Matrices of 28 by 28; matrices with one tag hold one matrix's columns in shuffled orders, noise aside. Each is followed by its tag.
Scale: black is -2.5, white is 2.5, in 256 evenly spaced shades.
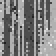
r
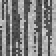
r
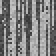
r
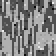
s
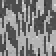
s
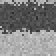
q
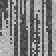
r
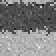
q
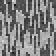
s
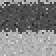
q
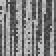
r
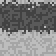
q
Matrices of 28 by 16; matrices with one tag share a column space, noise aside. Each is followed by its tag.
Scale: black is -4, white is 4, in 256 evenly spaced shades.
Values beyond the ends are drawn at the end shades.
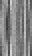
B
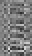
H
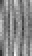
B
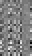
H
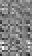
H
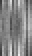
B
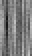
B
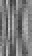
B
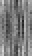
B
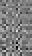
H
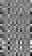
H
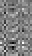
H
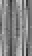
B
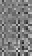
H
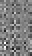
H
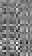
H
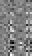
H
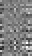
H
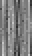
B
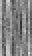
B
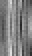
B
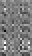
H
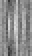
B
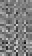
H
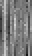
B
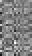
H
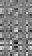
H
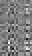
H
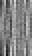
B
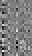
H
